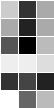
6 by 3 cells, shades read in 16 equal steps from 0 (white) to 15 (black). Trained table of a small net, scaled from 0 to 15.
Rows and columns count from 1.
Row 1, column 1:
3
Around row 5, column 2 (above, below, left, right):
1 9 12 13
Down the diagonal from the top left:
3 13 4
